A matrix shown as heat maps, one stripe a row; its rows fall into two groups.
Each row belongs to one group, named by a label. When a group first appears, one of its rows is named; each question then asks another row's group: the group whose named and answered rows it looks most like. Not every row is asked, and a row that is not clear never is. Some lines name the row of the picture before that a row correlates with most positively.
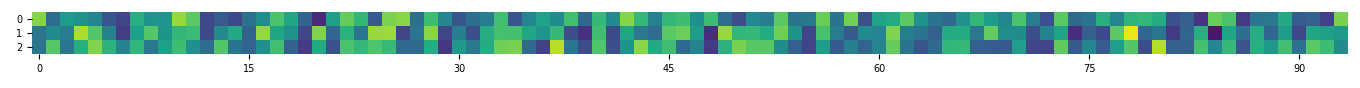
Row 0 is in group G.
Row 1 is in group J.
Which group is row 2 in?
J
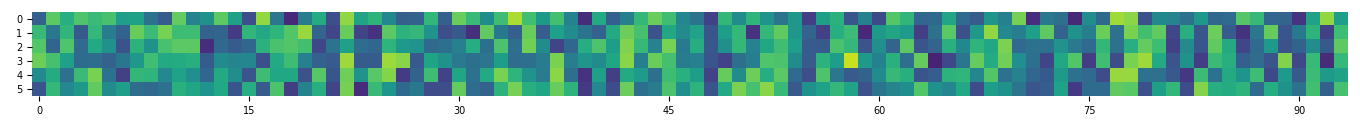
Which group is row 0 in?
J
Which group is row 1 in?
G
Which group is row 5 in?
J
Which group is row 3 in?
G
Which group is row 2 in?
G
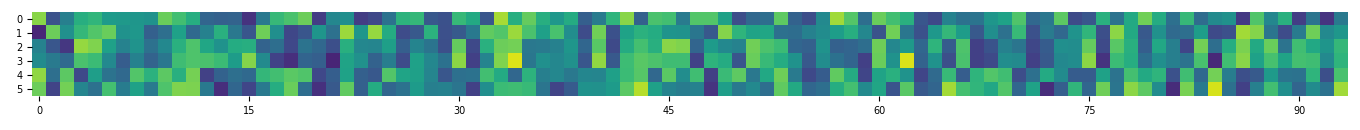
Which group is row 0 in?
G
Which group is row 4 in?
G
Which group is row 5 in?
G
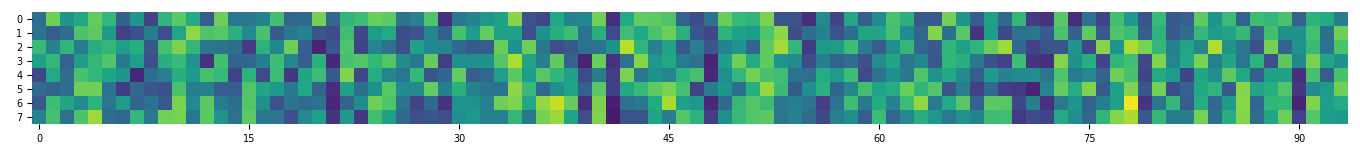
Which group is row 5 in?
J
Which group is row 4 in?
J
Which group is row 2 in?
G
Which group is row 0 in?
J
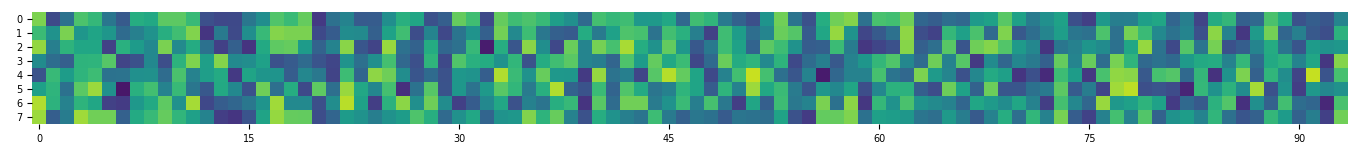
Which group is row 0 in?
G
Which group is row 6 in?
G
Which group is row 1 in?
G
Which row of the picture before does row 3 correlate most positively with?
1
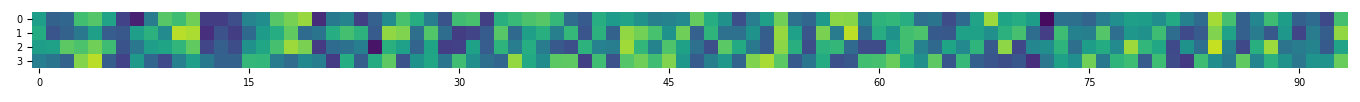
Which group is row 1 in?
G
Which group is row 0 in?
G
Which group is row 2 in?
G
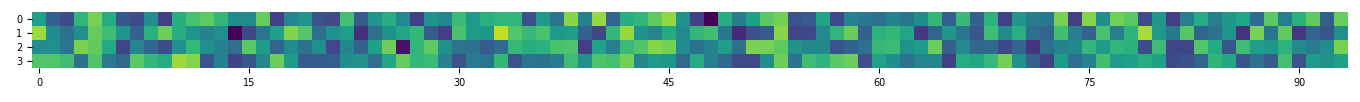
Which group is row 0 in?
J
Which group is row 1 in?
G
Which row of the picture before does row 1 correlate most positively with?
0
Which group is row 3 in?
G
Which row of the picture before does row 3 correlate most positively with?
1
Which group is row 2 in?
J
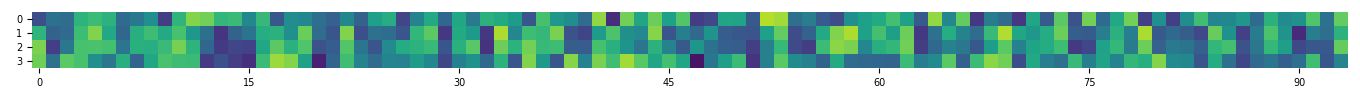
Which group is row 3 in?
G
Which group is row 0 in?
J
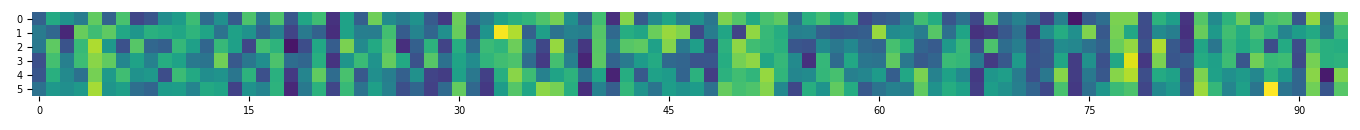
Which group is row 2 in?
J
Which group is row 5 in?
J
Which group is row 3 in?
J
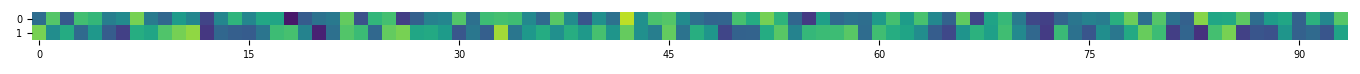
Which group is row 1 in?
G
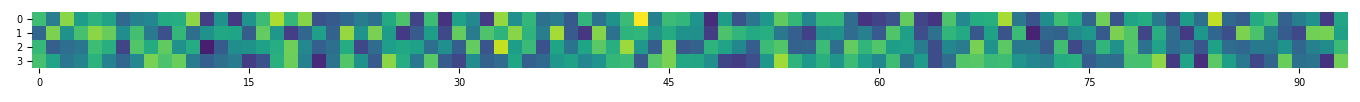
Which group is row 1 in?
J
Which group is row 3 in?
G
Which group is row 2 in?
G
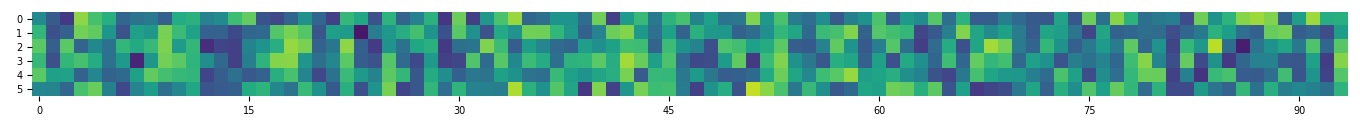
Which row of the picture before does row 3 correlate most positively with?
0
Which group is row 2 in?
G
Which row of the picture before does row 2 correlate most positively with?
0
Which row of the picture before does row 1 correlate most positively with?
2
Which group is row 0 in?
J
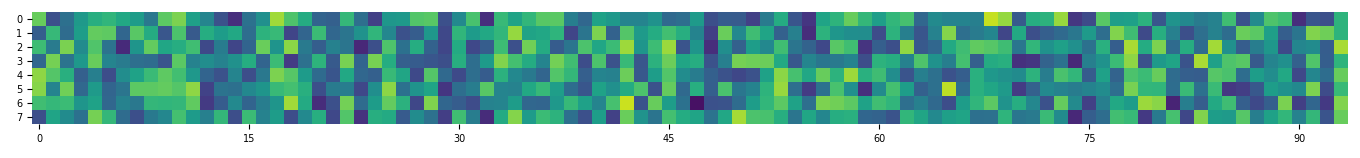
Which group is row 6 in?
G
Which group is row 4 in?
G
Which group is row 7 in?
J
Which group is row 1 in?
J
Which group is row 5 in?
G
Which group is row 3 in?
J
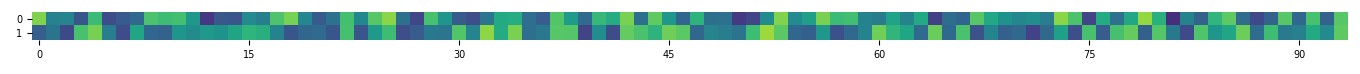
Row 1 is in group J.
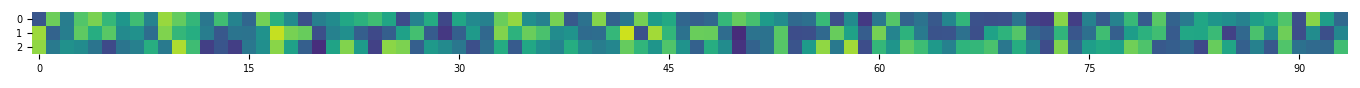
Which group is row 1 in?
G
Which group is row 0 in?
J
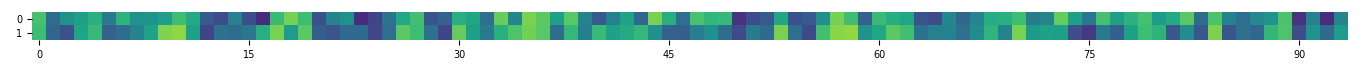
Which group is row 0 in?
G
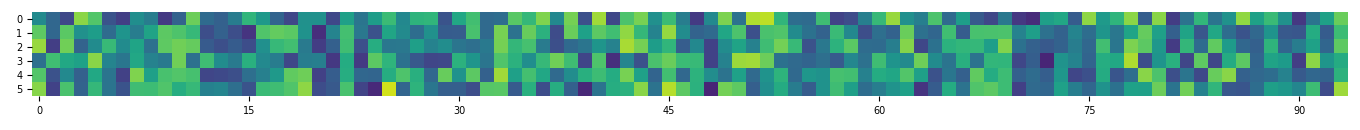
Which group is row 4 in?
G
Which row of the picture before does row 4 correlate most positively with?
1
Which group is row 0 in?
J
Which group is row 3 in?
J
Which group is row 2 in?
G
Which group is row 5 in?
G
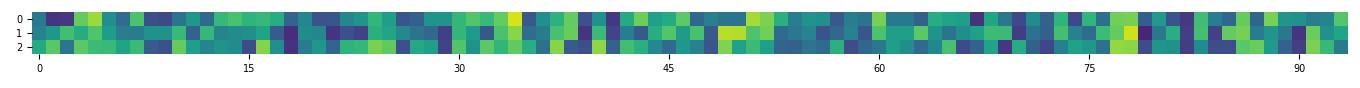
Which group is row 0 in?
J
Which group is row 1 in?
J
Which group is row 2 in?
J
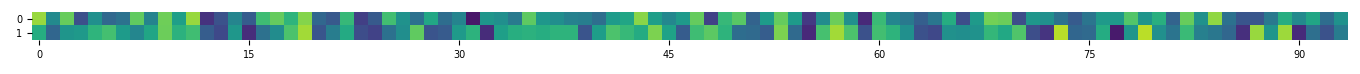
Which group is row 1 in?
G
